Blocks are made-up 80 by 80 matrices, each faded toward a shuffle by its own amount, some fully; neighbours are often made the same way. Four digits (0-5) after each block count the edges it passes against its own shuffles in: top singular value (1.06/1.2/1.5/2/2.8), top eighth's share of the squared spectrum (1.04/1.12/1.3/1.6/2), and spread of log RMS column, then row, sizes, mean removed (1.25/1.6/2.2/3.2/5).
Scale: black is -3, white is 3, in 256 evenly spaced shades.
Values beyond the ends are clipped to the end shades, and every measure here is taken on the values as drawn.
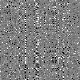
4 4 3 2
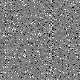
3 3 2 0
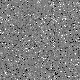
1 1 0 0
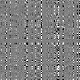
5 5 4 3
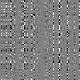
5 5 4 3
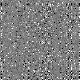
4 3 2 2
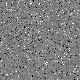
0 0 0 0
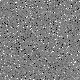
0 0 0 0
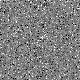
2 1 0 0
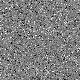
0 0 0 0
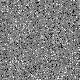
2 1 0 0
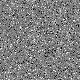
2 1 0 0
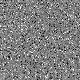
3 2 0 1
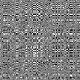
5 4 3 3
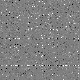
3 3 1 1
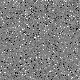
1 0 0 0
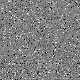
1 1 0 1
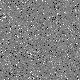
0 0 0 0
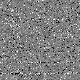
1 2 1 2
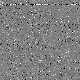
3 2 0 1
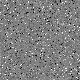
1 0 0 0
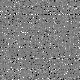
2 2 1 2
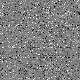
1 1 1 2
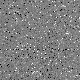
2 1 0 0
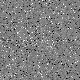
1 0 0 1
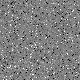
0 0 0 0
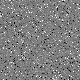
0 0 0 0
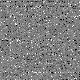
1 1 0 1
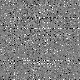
2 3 2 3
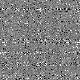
2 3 2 3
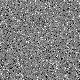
1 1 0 0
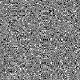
4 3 2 2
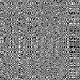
5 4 3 3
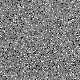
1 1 0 0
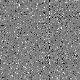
3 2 1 0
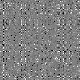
5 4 3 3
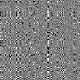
5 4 3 3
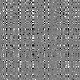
5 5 4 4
